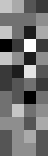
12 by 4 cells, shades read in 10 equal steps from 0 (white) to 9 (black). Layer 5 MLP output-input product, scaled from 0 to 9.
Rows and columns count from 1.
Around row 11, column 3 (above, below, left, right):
6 4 4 6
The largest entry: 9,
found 2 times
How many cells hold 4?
9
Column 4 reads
7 4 3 7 4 6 7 5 4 3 6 6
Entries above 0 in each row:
4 4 4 3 4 4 4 4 4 4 4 4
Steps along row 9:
down up down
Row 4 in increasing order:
0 7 7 9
